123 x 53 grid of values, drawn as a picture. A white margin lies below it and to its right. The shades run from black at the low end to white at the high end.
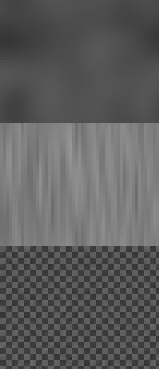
It is made of 3 by 1 panels. Panel 1,1: low, smooth, faint in contrast. Panel 2,1: middling, streaked downward, faint in contrast. Panel 3,1: low, checkered.
